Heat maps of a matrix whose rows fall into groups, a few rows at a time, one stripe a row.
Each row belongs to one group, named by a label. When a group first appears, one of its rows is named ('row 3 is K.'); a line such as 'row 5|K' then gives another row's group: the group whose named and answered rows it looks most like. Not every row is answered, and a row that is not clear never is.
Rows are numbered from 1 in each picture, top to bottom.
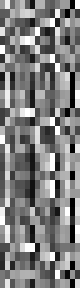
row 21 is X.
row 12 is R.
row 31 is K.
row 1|R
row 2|K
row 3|X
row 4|K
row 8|K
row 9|R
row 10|R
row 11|R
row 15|K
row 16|K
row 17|R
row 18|X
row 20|R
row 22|X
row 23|R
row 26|R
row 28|K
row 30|R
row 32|R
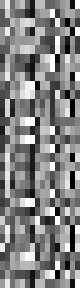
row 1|R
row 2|X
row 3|K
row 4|R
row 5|K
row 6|K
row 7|X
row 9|R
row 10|K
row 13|R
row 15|X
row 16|K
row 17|X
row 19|X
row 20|R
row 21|R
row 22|X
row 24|X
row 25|K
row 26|R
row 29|K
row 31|X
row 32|R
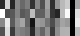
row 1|R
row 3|R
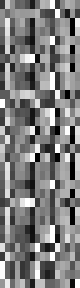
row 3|R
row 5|X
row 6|R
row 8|R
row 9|X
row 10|X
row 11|K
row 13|X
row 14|X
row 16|R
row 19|R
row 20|R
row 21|X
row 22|R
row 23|K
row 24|R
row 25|R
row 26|X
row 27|X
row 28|K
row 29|X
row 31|K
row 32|R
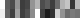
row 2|K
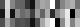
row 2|R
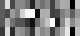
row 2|K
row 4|R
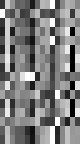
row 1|X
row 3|X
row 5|X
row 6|R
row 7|R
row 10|R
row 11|K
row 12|R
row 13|R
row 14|K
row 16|X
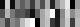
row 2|X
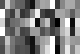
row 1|X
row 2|K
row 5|X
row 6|X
